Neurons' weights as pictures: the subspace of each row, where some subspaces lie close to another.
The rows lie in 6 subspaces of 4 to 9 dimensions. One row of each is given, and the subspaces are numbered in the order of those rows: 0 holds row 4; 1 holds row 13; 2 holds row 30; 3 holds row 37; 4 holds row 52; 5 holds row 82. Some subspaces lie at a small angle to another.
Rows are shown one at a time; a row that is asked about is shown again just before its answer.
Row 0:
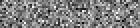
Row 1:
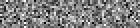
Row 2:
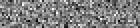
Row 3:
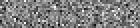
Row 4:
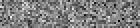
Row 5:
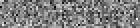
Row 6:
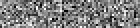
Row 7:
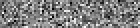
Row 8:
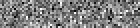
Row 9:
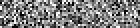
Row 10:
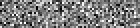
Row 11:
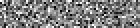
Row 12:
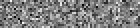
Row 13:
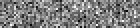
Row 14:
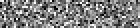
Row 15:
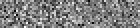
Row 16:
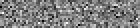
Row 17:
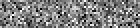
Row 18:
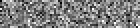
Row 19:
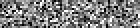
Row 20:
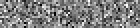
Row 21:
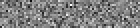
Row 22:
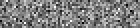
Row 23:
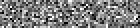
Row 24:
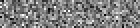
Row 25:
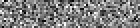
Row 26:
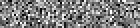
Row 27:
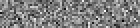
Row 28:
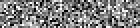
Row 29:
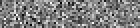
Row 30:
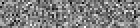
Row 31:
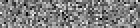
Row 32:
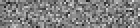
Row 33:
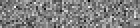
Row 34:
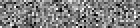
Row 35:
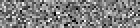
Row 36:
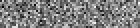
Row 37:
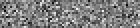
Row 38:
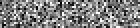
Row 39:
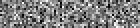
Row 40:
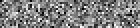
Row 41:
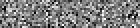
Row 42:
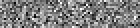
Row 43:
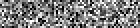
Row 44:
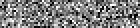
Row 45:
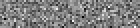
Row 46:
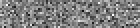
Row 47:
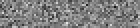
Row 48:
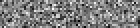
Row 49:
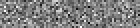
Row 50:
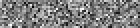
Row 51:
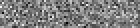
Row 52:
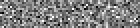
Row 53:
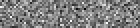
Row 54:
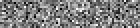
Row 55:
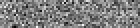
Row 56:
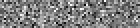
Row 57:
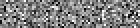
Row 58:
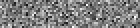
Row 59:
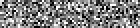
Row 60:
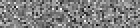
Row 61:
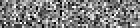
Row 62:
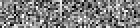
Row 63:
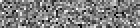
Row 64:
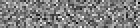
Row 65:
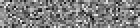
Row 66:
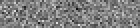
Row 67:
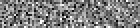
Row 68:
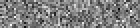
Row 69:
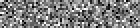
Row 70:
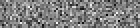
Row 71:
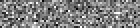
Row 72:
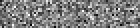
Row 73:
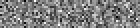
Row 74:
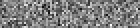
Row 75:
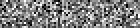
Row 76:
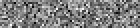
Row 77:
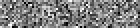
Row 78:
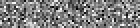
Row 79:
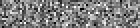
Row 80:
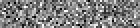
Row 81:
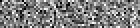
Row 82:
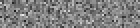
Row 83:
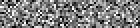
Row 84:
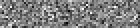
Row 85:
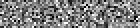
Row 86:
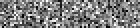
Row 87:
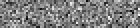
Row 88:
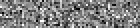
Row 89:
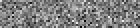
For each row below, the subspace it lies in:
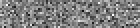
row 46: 2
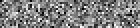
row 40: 0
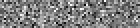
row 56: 0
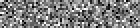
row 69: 4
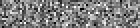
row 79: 0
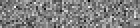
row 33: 5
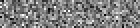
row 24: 5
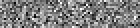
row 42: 3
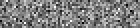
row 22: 4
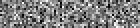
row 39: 0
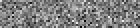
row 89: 0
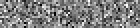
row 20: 3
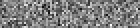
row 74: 2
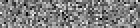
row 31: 5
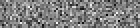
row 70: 0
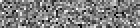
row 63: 0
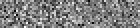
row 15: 1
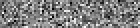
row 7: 2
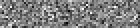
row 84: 4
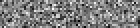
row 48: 2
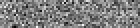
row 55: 2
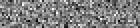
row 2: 0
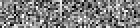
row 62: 1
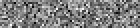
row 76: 3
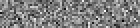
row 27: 5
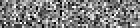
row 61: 4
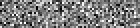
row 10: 2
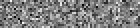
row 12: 2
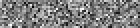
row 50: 4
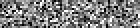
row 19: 1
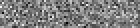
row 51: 2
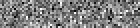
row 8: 2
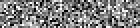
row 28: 3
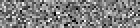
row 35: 0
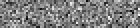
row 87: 2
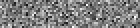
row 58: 5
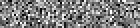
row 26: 2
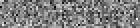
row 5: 5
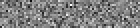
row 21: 0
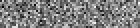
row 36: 0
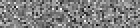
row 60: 2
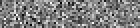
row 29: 1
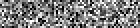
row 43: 0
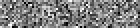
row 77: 4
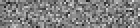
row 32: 2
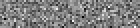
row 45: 5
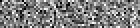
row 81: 0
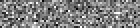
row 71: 5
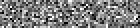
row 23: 3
